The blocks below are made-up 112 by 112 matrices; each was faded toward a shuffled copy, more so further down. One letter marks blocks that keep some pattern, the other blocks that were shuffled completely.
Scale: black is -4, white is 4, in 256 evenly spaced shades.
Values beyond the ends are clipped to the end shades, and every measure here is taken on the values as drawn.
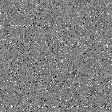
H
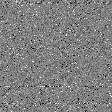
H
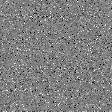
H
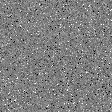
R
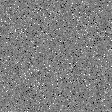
R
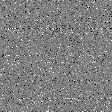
H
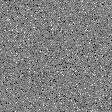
R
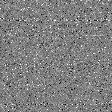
H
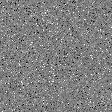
R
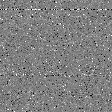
H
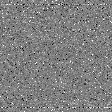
H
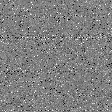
H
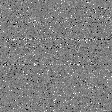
H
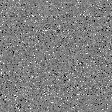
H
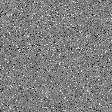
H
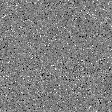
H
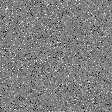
R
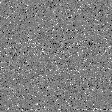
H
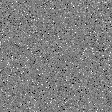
R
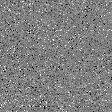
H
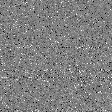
H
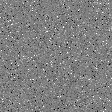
R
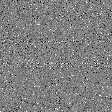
H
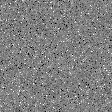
R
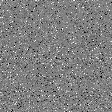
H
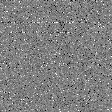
H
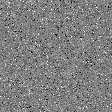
R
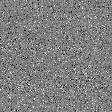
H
